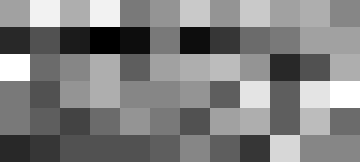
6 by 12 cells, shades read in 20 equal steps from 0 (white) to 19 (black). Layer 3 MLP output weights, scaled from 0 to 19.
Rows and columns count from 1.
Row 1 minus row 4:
-3 -12 -2 -5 1 -1 -4 -4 2 -5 4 9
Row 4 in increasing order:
0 2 2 6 8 8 9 9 10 12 12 13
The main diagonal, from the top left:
7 13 9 6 8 12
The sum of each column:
59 65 67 56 70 56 58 59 46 60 42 42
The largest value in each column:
16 15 17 19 18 12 18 15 15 16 13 11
